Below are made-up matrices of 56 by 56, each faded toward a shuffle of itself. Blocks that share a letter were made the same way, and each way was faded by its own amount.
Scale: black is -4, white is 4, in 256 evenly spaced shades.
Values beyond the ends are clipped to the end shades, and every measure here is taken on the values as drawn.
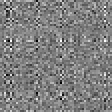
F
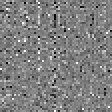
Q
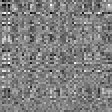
F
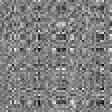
F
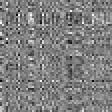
F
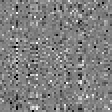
Q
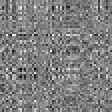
F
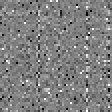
Q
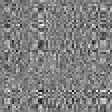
F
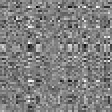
F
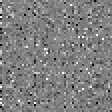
Q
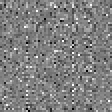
Q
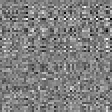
F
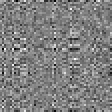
F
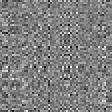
F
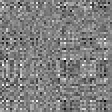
F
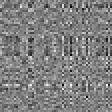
F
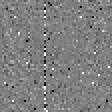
Q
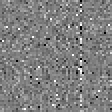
Q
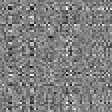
F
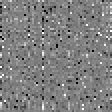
Q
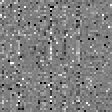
Q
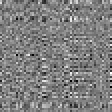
F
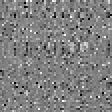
Q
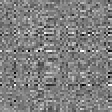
F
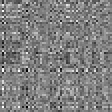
F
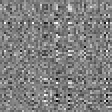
F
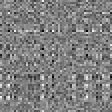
F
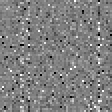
Q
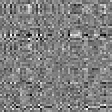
F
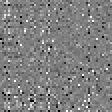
Q
